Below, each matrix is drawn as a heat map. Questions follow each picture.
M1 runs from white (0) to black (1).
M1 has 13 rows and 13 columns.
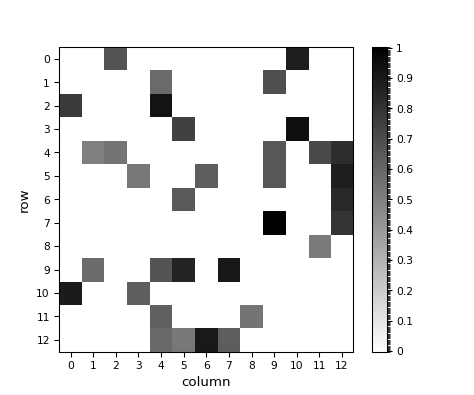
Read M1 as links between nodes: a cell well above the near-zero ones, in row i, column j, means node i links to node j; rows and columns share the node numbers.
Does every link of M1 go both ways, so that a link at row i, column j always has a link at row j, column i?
yes
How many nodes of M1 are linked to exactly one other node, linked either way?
1
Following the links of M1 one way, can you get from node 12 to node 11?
yes
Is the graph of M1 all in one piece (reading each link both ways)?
yes
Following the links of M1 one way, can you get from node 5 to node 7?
yes
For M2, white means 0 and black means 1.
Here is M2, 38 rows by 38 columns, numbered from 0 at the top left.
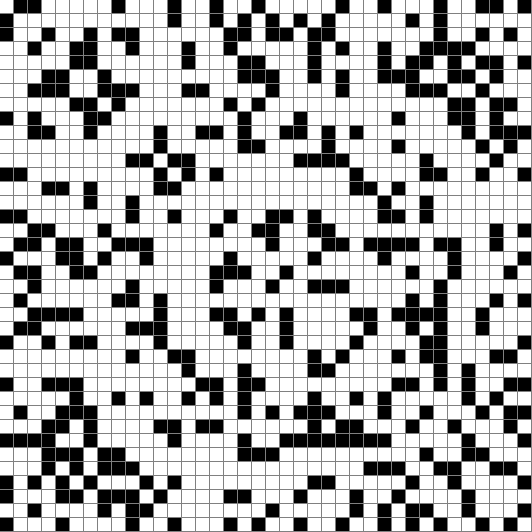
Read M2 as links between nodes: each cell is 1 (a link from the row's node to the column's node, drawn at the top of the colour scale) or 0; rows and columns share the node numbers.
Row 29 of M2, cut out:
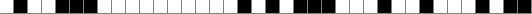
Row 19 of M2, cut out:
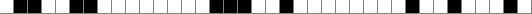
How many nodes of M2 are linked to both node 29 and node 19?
5
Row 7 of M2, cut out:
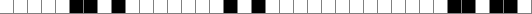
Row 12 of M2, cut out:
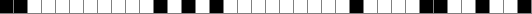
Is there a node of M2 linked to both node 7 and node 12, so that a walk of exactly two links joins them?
no
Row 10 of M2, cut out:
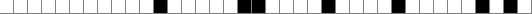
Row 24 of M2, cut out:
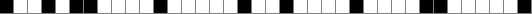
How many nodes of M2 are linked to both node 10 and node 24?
2
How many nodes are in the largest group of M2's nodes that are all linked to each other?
5
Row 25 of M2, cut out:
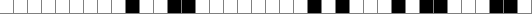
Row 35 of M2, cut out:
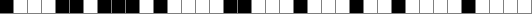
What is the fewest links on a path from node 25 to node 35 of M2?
1
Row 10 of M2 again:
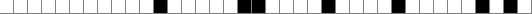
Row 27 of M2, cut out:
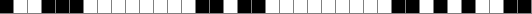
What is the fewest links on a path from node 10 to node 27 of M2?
2
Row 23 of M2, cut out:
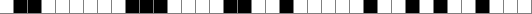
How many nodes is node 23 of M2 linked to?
12
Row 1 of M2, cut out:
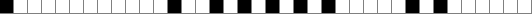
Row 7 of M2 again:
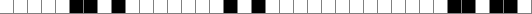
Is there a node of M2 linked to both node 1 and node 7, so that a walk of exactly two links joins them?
no
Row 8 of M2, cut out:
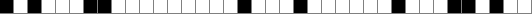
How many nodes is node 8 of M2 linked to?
10
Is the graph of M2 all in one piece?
yes
